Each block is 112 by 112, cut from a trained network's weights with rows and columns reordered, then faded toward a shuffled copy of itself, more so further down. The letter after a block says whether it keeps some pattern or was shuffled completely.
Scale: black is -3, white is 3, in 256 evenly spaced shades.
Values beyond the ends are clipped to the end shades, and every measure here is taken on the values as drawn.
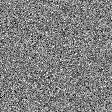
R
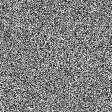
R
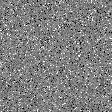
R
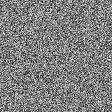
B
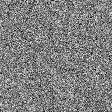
R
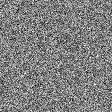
B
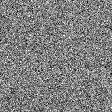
B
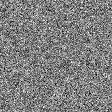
B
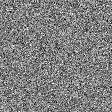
R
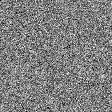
R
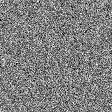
R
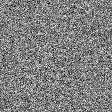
R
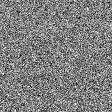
B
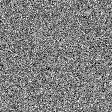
B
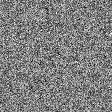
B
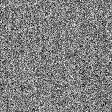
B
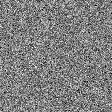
R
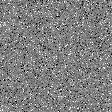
R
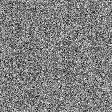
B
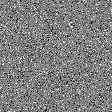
R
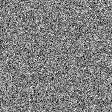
R
